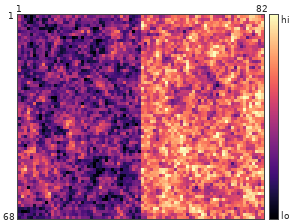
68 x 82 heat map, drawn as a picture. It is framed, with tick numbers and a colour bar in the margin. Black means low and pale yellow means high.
The right part is higher, past a seam about 50% of the way across. Overall the values sit about 50% of the way up the scale. The field is mottled with small blotches.
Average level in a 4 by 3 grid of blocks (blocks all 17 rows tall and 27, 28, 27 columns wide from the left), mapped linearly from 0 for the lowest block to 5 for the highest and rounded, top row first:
0 2 5 / 1 3 4 / 1 3 5 / 1 3 5
